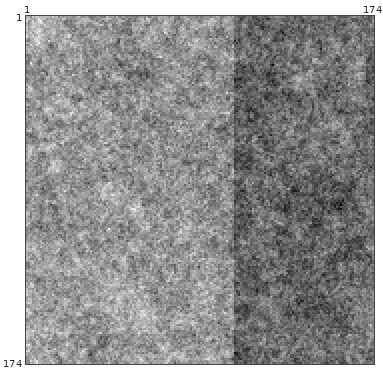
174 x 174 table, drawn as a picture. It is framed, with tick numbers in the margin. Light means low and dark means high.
The right part is higher, past a seam about 60% of the way across. On average the colour sits 50% of the way up the scale. The texture is blotchy.
